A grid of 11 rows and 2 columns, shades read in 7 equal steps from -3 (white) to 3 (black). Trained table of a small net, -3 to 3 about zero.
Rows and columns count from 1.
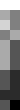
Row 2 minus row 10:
-3 -2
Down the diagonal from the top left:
-3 0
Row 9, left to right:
1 2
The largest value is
3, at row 11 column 2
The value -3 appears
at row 1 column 1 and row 1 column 2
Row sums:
-6 -1 -2 -1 0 0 0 3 3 4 4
